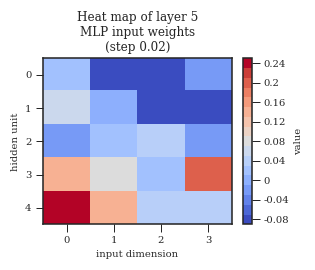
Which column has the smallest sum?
2
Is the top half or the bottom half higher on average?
bottom
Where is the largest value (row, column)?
4 0
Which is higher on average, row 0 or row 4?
row 4
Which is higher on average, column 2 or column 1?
column 1
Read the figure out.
Title: Heat map of layer 5 MLP input weights (step 0.02)
x-axis: input dimension, ticks 0 1 2 3
y-axis: hidden unit, ticks 0 1 2 3 4 (0 at the top)
Colour bar: value, ticks -0.08 -0.04 0 0.04 0.08 0.12 0.16 0.2 0.24
Values, 5 rows of 4:
0.02 -0.08 -0.08 -0.02
0.06 0 -0.08 -0.08
-0.02 0.02 0.04 -0.02
0.14 0.08 0.02 0.2
0.24 0.14 0.04 0.04
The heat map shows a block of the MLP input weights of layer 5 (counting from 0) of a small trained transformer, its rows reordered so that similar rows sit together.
